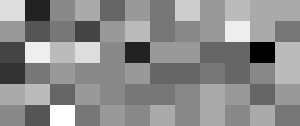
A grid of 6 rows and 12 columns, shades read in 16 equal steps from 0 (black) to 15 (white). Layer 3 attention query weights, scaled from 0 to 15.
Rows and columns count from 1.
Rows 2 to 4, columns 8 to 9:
8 9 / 9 6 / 6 7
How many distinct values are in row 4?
6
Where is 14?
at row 2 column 10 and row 3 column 2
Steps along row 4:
up up down same up down same up down up up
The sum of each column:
47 44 56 51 48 46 46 51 51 54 44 55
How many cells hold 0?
1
